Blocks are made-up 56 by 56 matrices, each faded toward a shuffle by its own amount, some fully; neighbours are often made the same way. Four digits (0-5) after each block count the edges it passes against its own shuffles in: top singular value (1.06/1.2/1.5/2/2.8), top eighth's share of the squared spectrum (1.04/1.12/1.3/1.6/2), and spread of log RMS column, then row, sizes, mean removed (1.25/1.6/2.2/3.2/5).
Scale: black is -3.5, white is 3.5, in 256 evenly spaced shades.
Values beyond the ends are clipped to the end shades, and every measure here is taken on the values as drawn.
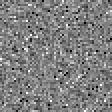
0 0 0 0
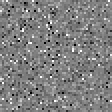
0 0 0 0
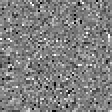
3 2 1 0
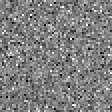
1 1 0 0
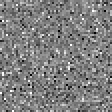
2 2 0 1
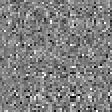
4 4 2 2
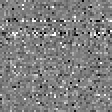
2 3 1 3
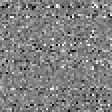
2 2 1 3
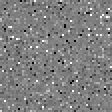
1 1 0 0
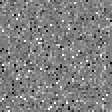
0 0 0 0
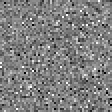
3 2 0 0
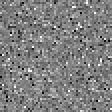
0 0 0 0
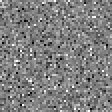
0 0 0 0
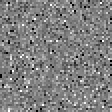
1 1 0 0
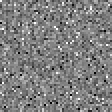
2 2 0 0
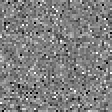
2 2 0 0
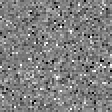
2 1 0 0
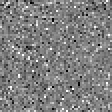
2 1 0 0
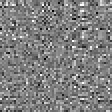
4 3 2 2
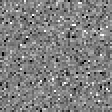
2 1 0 0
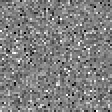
2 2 0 0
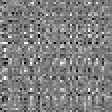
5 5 3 3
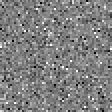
1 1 0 0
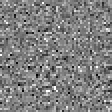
4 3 1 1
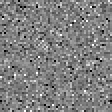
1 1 0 0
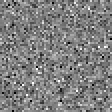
0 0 0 0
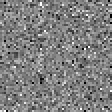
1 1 1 1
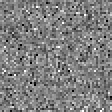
0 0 0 1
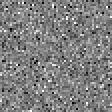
0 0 0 0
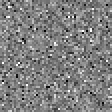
1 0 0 0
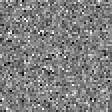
1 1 1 0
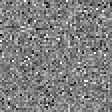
0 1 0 0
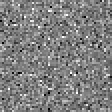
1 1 1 1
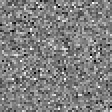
0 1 1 1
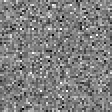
0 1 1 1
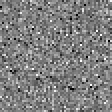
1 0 0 0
